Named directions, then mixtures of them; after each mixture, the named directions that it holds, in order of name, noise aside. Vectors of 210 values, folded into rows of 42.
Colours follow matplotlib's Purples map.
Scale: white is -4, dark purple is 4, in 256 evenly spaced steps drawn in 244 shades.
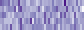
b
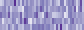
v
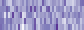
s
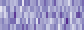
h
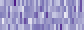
v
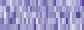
h, s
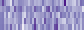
b, s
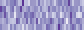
h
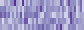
h, v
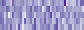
b, s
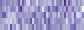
b, h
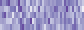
b, s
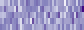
b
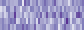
h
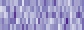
h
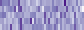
b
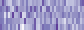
s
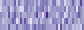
h, v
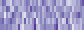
h, s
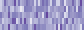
h, v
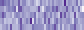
b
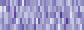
b, h
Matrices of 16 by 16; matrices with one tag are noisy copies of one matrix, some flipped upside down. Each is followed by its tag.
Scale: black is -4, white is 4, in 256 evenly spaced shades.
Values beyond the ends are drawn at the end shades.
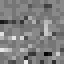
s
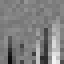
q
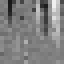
q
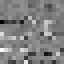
s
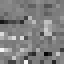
s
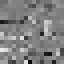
s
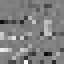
s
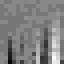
q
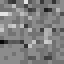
s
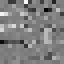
s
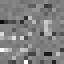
s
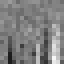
q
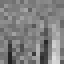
q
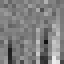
q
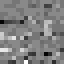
s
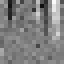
q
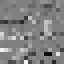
s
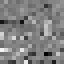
s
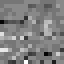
s
